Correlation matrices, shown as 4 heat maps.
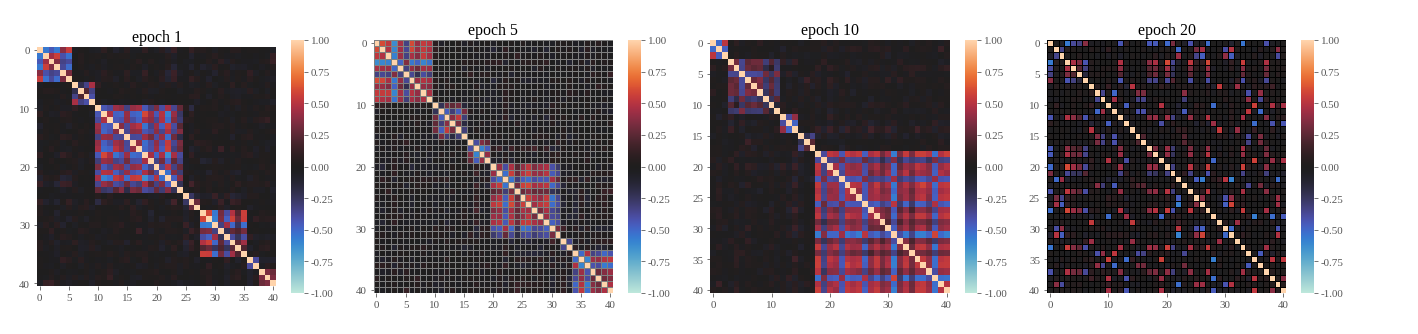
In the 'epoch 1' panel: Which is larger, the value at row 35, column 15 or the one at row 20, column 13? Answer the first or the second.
the second
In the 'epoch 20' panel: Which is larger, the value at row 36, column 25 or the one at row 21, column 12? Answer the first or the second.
the first
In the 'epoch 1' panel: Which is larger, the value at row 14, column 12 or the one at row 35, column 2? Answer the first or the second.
the second
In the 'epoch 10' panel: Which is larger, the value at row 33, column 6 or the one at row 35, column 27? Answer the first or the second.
the second
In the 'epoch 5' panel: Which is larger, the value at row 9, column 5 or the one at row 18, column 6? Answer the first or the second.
the second
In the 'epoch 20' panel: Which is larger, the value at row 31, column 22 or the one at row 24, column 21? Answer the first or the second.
the second
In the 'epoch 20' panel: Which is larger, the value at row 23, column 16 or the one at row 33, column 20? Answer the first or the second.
the second
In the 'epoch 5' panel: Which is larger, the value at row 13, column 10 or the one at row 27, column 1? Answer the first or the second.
the first
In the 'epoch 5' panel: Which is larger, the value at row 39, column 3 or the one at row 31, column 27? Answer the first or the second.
the first
